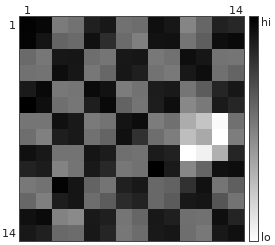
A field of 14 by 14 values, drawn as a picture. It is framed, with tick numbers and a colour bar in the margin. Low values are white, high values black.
Average level on the scale: 70%. Odd rows or columns: none. Ninth with the lowest average: middle right. Odd patch: lower, in the middle right. Grain: checkered.
